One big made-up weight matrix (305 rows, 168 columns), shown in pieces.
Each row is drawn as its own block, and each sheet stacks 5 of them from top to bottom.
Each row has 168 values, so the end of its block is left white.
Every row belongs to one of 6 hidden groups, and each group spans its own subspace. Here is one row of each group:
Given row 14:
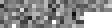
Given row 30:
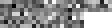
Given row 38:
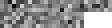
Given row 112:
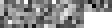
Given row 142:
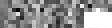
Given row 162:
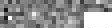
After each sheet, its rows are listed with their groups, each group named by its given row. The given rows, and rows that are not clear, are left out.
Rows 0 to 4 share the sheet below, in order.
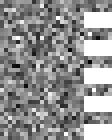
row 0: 112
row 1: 142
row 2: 142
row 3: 112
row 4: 112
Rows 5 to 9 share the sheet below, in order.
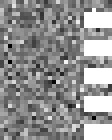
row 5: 30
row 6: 162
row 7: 112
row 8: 14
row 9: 14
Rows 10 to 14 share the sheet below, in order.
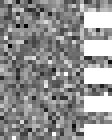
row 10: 38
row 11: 162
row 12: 14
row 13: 162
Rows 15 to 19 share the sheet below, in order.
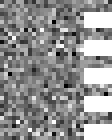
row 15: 14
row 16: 112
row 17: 162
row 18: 162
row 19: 14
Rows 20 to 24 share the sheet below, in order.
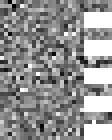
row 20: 38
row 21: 112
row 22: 30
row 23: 38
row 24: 30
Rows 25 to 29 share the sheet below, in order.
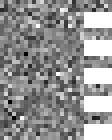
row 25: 142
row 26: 38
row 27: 112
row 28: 162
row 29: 38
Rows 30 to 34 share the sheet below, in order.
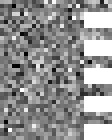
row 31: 38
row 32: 142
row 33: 38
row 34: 162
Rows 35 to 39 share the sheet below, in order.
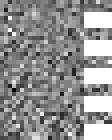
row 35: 162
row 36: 38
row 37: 14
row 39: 142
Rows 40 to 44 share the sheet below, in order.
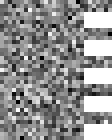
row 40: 30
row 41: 14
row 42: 112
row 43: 38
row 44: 30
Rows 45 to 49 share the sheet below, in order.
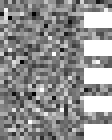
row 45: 162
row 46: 112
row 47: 38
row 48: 142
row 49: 30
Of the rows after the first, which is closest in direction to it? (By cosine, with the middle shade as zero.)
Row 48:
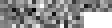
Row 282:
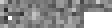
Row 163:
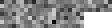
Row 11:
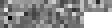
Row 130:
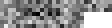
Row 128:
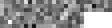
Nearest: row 11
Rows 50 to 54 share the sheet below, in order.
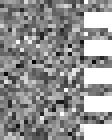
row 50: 30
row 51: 142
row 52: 14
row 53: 112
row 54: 142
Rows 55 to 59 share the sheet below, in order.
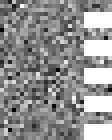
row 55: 38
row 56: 162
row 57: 112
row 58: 14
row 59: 162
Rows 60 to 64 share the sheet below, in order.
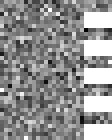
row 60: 112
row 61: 30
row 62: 14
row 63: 30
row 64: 38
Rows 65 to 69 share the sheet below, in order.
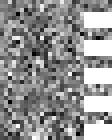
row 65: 142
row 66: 142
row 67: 30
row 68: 162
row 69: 142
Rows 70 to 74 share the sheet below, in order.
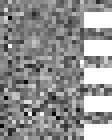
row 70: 162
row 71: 162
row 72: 38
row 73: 112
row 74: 112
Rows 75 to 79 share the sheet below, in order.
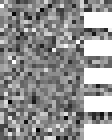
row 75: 112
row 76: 14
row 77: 38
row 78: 162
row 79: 112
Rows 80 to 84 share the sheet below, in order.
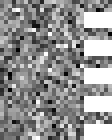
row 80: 142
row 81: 14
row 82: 112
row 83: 112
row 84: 142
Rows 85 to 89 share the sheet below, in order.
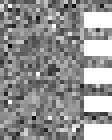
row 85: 112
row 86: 162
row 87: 112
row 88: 162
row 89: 14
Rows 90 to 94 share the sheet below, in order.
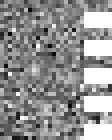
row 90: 30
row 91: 112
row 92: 162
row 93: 14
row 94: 38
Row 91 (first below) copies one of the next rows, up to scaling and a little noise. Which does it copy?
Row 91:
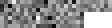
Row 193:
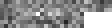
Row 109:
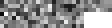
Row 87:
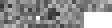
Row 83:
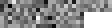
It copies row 83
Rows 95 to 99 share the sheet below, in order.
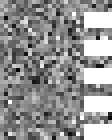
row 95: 14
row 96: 38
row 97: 142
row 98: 162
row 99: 14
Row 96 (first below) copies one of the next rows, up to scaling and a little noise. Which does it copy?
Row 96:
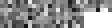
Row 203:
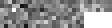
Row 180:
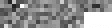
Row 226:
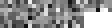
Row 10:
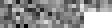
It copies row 226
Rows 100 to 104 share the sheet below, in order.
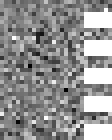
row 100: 162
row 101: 142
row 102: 30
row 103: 112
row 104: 14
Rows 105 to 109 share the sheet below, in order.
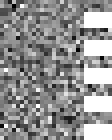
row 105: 38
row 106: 14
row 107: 30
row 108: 30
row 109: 112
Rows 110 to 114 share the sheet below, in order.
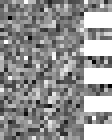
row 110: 30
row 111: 30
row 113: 112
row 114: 112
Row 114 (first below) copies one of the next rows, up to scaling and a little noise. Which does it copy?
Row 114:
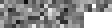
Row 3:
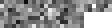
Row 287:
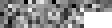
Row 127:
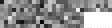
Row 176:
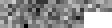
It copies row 3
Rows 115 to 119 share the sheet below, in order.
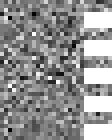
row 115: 162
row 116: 14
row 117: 112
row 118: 38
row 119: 162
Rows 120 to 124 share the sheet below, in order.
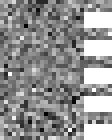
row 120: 112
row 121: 14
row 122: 162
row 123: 14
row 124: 30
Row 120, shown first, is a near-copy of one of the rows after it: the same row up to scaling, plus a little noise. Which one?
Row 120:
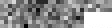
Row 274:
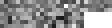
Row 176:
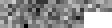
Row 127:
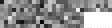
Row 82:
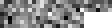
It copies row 176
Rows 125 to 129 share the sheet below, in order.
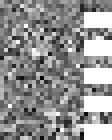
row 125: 38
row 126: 142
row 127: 112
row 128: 112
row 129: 30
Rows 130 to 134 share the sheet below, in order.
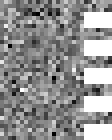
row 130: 112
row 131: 162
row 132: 14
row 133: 38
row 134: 14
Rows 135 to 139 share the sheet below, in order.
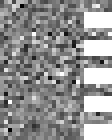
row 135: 38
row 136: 14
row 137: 112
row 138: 162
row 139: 162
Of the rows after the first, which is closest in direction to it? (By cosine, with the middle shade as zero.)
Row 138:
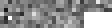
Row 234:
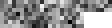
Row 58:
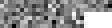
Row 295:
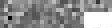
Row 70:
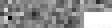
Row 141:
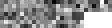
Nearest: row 58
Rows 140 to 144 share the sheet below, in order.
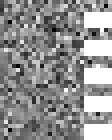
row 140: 112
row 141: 30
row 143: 112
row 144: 162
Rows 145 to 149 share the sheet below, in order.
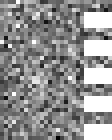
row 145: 38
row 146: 162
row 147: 142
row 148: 112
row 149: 112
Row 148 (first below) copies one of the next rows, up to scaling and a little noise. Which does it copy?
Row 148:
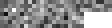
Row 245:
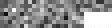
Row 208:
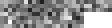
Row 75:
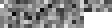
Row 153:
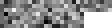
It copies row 245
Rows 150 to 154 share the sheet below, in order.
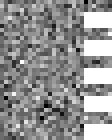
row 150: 30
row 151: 14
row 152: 38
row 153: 112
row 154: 142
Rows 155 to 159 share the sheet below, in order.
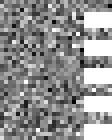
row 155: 14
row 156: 30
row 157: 38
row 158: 14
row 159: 112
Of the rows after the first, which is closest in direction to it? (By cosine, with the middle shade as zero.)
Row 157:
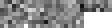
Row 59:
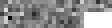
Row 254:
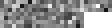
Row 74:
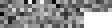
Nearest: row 74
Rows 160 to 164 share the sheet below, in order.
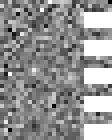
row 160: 142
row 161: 38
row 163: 14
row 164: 162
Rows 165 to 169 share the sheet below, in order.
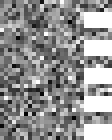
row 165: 142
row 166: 14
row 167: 142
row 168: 30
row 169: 112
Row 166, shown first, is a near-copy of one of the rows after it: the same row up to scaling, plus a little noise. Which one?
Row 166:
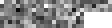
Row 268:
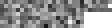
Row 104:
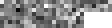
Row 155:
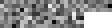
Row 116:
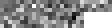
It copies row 104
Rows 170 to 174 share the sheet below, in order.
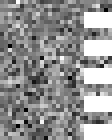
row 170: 38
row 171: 30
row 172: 142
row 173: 38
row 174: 142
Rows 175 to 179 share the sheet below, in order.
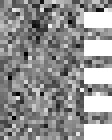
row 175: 142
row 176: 112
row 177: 112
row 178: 142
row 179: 38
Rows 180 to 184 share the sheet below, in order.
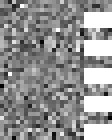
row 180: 38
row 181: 30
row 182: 162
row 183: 162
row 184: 14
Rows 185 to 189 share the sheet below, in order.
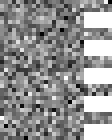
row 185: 14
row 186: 142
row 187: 112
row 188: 30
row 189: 112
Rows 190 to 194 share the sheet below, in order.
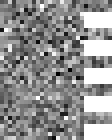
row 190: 142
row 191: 112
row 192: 112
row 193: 112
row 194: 112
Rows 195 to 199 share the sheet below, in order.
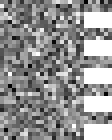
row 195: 30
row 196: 142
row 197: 112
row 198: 30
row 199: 14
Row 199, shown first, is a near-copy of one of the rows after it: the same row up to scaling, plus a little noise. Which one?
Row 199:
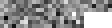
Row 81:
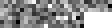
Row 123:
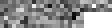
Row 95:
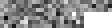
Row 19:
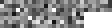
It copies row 95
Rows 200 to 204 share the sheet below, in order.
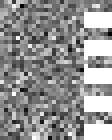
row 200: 38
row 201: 14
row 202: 30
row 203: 38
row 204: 142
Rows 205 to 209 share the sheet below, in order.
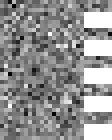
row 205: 38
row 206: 14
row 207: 162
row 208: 112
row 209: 112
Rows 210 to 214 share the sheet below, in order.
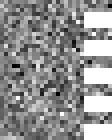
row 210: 14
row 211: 14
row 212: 142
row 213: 142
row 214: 142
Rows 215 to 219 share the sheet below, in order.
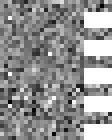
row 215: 30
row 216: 142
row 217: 162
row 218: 30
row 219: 14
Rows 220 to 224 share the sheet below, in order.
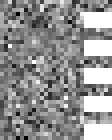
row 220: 142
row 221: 162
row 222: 142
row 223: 112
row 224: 38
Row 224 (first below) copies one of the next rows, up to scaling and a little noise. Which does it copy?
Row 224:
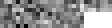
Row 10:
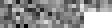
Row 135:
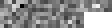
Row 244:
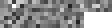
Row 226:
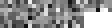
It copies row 10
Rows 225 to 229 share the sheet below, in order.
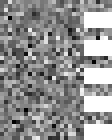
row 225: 162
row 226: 38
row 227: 14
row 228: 38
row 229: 142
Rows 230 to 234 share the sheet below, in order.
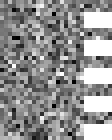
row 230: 142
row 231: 142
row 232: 112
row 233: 14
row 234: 142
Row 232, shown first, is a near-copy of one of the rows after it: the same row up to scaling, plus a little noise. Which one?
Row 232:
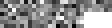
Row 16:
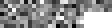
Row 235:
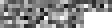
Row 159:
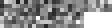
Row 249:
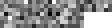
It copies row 16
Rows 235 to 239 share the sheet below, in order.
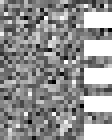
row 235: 112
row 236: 112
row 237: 112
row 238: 30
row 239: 112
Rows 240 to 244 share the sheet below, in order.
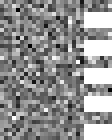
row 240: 14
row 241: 14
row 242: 30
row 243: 14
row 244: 38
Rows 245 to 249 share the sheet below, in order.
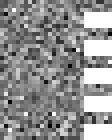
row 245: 112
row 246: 14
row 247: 14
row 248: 162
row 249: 112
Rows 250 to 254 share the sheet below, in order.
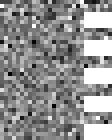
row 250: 30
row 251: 162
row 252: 30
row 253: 14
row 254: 38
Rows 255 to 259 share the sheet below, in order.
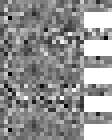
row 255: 162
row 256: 162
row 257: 162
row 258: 112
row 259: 162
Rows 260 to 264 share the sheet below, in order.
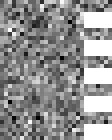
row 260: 142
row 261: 38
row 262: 142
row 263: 162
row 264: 30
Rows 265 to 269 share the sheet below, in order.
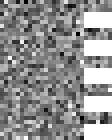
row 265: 112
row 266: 30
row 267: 38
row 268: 14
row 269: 38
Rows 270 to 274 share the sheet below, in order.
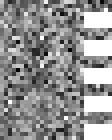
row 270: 162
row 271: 142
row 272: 142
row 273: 162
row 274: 112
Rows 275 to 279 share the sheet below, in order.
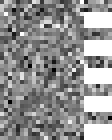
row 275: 112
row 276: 38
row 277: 30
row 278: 162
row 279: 14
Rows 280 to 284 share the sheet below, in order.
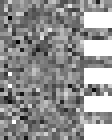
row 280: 162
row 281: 142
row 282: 162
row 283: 30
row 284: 38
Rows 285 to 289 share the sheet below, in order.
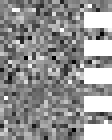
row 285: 142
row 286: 30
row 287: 112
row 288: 112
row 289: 162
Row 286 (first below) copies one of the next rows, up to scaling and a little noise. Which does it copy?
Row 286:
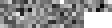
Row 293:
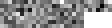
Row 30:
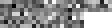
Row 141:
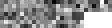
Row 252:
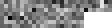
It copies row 293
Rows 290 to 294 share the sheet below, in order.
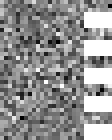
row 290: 14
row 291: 112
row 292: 112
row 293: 30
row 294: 38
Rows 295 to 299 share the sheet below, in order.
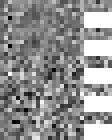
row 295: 162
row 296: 162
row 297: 30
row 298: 38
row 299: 142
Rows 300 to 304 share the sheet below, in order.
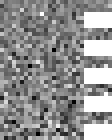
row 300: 14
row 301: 14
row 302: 30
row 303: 162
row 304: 112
